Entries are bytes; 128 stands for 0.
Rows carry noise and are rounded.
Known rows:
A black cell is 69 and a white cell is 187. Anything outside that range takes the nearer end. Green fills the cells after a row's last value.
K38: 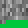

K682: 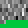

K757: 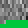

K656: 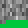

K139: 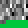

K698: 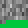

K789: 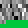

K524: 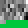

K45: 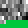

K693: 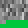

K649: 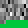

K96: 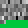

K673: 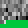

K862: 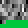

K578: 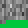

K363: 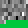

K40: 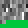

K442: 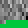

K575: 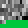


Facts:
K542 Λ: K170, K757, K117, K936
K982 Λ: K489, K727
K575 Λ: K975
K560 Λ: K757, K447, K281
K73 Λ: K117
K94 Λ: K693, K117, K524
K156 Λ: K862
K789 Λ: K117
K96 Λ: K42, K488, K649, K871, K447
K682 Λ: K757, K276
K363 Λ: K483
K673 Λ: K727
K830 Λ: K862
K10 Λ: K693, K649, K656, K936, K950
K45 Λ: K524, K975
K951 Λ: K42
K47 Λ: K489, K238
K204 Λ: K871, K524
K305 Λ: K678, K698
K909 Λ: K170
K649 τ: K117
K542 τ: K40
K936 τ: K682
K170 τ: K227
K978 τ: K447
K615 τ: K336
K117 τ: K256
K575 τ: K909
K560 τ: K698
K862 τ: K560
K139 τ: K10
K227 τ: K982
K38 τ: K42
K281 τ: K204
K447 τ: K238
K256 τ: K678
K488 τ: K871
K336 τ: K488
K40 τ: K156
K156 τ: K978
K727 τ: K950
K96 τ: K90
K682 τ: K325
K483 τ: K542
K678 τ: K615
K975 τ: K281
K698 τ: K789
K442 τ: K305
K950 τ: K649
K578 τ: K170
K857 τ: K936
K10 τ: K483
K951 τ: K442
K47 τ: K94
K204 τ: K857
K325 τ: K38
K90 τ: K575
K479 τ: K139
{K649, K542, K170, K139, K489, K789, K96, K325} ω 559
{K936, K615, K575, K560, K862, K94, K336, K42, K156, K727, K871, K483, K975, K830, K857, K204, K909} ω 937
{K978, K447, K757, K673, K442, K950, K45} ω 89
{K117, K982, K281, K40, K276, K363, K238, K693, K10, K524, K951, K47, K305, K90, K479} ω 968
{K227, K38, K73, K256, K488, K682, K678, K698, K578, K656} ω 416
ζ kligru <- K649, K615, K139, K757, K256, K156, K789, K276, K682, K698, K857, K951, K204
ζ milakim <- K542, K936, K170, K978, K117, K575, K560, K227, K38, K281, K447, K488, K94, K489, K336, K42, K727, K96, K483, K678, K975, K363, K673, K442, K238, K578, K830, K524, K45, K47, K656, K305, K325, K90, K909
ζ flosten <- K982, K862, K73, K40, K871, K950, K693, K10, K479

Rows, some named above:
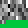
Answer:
K871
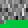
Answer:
K682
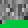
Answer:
K42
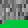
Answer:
K857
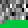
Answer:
K479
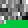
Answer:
K45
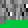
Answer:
K256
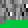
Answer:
K256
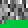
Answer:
K336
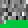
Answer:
K982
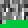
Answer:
K238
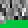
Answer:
K94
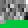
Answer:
K524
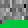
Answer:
K325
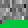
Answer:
K325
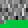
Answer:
K682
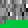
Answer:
K678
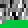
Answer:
K117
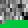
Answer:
K975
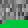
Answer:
K857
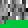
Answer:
K488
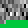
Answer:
K950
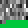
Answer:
K483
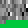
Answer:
K678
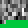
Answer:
K830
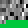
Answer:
K10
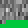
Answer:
K936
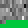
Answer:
K170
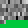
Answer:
K96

